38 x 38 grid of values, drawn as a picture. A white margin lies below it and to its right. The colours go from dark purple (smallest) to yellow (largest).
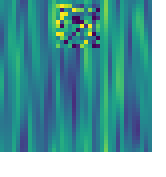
Odd patch: rougher, in the top middle. Roughest part: top middle. Grain: streaks running down.
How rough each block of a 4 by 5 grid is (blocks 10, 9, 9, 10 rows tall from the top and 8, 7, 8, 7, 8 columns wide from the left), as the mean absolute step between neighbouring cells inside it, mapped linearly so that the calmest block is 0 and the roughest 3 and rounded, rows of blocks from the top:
01310 / 00110 / 00000 / 00000
